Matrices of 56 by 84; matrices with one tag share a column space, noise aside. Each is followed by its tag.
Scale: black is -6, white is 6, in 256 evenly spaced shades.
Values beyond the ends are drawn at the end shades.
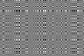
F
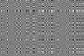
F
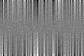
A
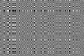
F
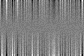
A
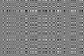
F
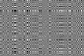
F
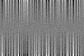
A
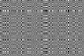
F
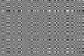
F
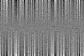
A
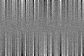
A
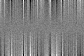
A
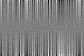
A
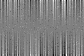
A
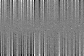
A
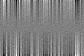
A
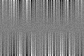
A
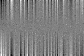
A
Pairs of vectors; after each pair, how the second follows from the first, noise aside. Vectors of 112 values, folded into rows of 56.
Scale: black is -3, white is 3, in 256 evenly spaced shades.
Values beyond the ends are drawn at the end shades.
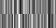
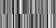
negated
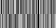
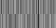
shrunk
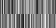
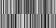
negated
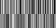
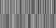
shrunk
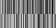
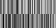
reversed
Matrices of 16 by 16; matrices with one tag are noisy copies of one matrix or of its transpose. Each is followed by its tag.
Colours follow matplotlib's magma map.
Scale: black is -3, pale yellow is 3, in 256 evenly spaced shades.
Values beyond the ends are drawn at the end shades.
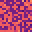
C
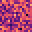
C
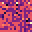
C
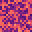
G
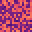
C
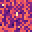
G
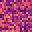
C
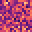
C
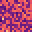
C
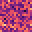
G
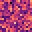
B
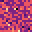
C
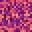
G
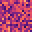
C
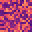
B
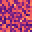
C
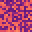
C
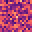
G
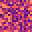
C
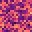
G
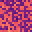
C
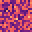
B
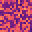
B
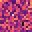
B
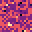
G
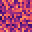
C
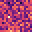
C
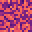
B
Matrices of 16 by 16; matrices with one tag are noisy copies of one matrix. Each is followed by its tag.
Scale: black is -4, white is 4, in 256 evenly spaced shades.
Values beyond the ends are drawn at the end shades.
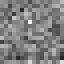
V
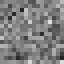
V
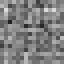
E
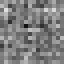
E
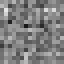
E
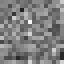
V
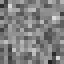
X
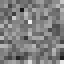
V
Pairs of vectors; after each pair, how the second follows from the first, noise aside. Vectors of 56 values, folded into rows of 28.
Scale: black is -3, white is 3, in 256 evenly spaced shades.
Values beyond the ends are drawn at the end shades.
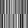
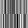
negated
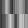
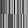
shuffled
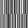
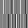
partly zeroed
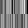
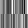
negated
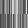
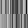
negated
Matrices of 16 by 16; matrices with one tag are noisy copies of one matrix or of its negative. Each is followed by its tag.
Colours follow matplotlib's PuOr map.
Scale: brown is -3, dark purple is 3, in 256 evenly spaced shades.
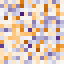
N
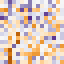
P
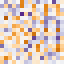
N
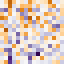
P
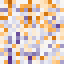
P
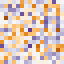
N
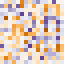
N
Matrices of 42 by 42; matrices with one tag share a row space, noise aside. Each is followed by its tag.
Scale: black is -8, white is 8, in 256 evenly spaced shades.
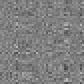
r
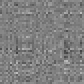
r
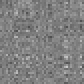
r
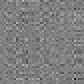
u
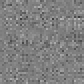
u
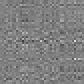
u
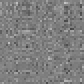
r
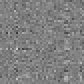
r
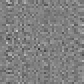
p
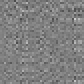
u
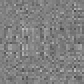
u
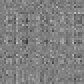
u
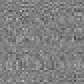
u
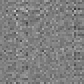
u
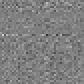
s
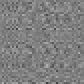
s
